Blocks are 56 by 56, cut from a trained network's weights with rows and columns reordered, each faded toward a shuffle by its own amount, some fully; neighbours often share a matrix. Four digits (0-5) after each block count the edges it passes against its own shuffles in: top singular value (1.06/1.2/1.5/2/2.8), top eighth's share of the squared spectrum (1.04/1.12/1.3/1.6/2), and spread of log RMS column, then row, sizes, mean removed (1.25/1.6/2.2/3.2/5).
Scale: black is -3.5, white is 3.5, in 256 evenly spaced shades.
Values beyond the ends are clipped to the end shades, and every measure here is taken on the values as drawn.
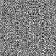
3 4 2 0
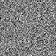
3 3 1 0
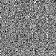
3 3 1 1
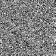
2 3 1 1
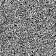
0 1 0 0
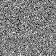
0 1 0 0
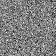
1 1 0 0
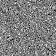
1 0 0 0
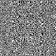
3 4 2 2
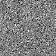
2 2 1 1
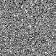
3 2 1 0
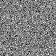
1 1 0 0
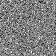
0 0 0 0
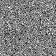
0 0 0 0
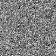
2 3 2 1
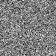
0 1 0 0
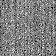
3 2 0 1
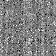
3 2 0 2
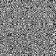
3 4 2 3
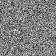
0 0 0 0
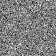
0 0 0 0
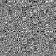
3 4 2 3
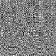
3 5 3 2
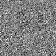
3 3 1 1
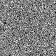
0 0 0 0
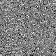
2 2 0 0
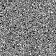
0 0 0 0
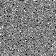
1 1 0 0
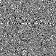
3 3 0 1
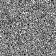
1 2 0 0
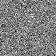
1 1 0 0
